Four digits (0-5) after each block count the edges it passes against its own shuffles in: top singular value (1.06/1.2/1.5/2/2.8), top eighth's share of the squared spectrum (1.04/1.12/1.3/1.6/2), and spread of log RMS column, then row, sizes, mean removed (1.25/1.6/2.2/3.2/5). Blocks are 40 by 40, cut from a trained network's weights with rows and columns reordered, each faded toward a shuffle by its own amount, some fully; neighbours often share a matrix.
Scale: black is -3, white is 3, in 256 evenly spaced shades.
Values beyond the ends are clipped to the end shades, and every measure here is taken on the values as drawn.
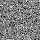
0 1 0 0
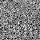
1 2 0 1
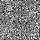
2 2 0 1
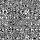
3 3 0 2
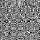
3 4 1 2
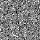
2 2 1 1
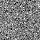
1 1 0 0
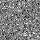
1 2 0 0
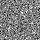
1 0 0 0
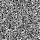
0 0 0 0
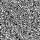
0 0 0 0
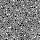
0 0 0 0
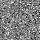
0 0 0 0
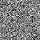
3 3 1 1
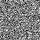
1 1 0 0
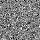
1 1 0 0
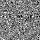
2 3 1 1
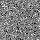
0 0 0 0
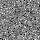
0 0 0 0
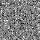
1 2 0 1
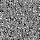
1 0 0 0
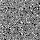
0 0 0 0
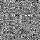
3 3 0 1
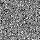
2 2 0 0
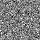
1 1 0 1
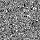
1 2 0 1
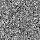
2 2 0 0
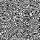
3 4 1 1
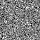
1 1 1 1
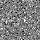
1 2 0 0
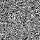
2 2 1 1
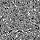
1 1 0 0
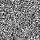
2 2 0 0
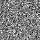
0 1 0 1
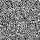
2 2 0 0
